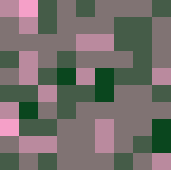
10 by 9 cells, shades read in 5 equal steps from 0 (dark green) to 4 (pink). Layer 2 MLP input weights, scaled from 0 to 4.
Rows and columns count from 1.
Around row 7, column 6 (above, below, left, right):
0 3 2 2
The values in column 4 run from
0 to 2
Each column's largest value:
4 4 3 2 3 3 2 2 3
